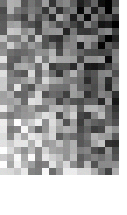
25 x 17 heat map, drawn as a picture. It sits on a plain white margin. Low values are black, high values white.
Stripes: none. Ninth with the lowest average: top right. Ninth with the highest average: bottom left. Mirror symmetry: none. Slope: up to the bottom left. Odd rows or columns: none.
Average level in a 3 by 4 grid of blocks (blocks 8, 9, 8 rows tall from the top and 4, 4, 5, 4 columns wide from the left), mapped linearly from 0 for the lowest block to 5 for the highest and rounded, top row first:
2210
3321
5432
